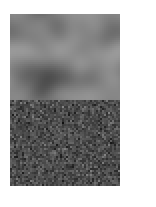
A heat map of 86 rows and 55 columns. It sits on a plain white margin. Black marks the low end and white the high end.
The table splits into 2 rows of 1 panel. Panel 1,1: middling, smooth. Panel 2,1: low, fine-grained.
